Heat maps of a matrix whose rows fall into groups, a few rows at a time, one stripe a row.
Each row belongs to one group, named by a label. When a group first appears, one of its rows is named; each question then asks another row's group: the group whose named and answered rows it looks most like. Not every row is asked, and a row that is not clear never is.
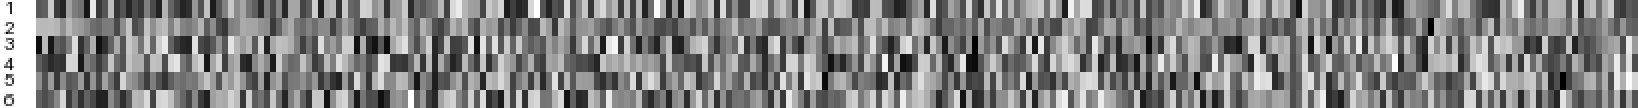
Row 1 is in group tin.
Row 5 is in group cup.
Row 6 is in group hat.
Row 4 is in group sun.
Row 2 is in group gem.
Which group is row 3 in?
hat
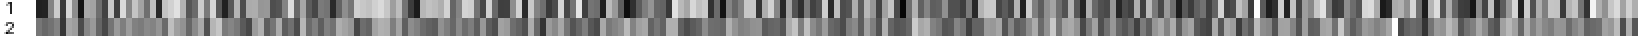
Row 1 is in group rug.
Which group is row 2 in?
sun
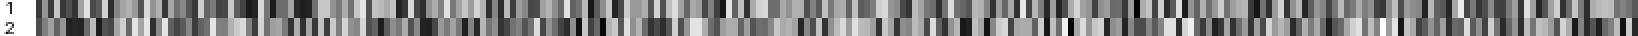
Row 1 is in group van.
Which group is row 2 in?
hat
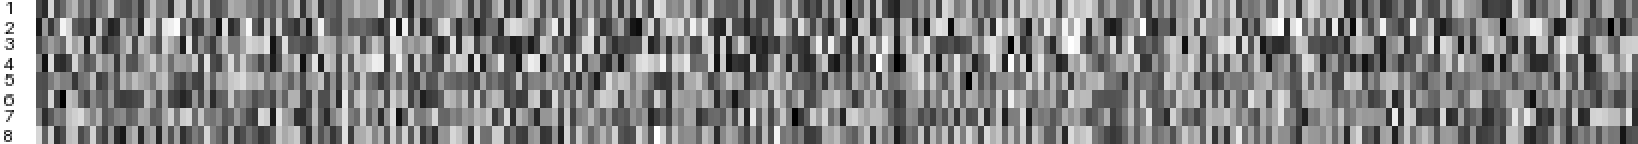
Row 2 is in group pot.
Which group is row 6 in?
tin
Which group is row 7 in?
van
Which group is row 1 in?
tin
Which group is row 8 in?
tin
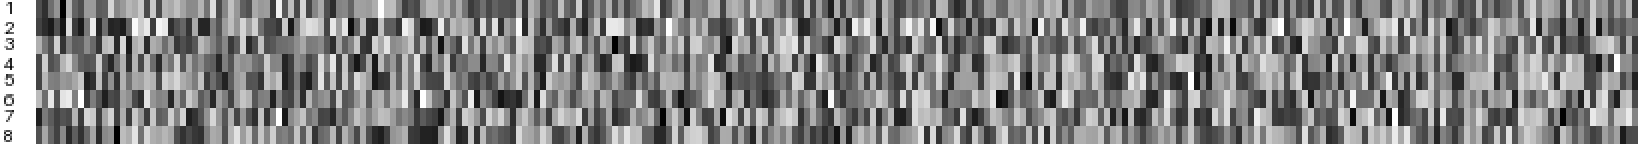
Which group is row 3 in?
cup
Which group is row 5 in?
pot
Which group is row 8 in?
hat
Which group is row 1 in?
rug
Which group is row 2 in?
hat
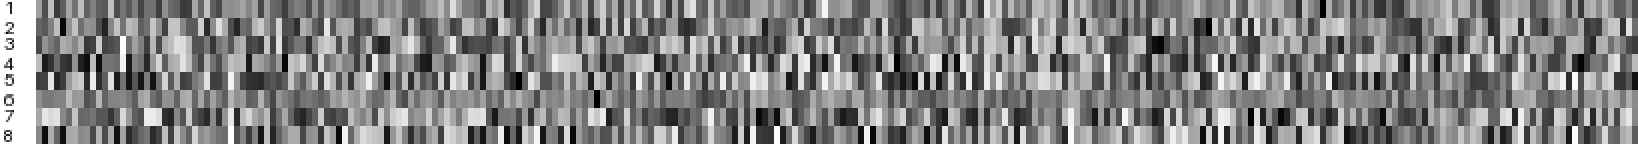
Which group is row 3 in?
pot
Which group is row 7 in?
gem
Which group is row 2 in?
sun
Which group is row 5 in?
tin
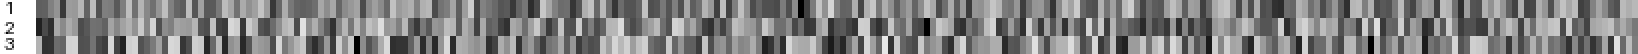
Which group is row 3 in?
sun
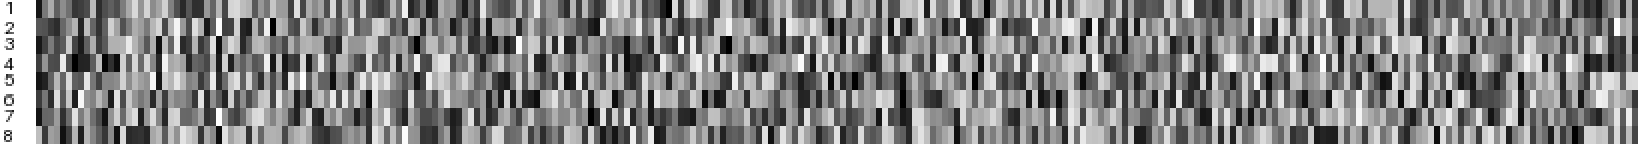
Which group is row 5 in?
rug
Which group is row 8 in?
cup
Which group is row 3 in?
rug
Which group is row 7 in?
sun
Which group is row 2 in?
sun
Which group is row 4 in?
pot
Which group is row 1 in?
hat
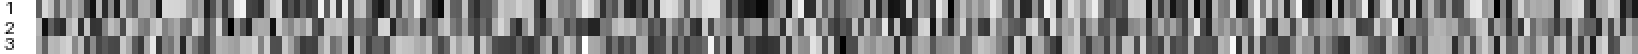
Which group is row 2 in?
sun
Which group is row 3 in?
gem
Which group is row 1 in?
pot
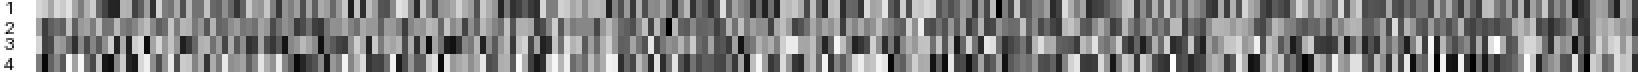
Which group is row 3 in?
cup
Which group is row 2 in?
van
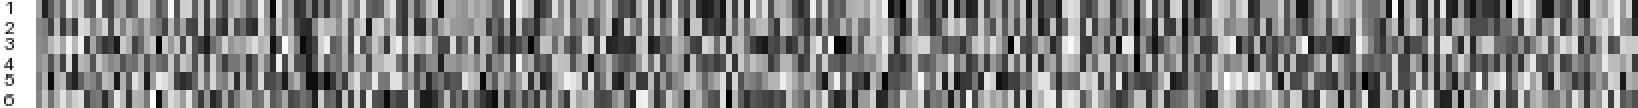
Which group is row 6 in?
pot
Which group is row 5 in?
cup
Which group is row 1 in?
van
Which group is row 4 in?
van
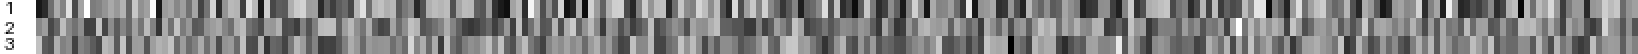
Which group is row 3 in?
cup
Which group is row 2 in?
pot
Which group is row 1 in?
rug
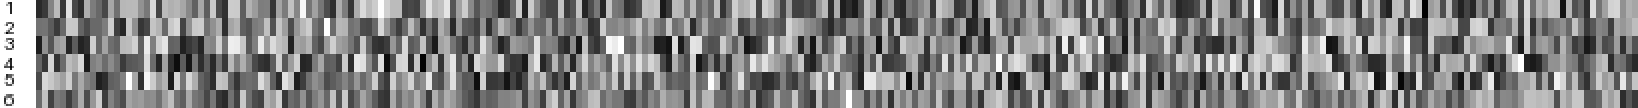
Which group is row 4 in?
tin
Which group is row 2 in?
sun
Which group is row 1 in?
rug
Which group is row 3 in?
hat
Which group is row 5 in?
gem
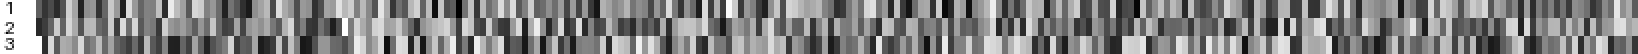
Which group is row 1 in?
sun
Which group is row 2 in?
rug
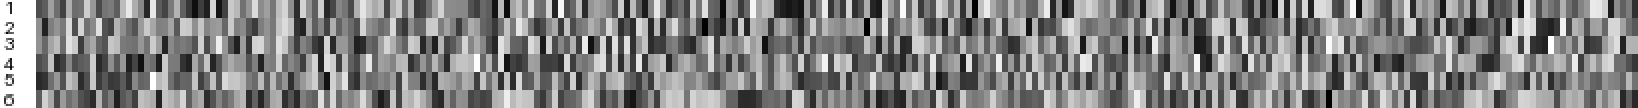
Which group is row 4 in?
tin
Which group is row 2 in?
van
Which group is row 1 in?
rug
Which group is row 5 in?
hat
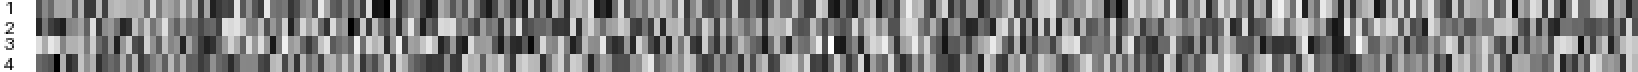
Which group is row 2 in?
hat
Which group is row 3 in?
gem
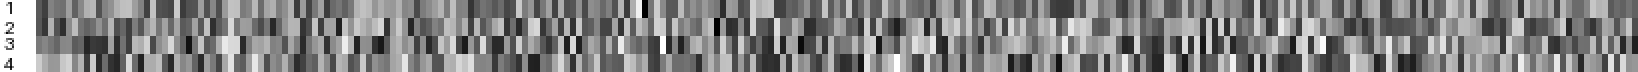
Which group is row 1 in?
rug
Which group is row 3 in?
hat
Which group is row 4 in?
gem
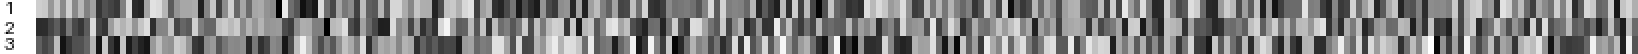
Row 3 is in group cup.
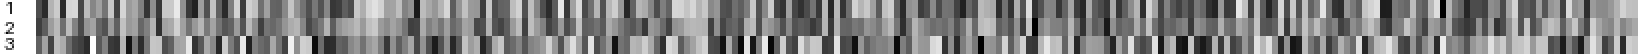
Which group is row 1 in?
rug
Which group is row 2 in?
rug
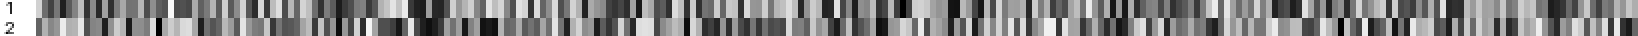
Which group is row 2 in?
pot
